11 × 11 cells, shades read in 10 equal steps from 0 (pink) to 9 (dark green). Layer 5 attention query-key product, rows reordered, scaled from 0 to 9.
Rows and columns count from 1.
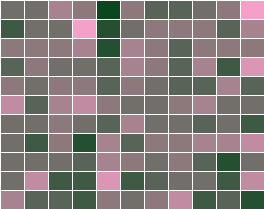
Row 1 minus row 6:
3 -1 0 2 5 -1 1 2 2 -1 -5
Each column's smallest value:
2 2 3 0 1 3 4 2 3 3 0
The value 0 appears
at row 1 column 11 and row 2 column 4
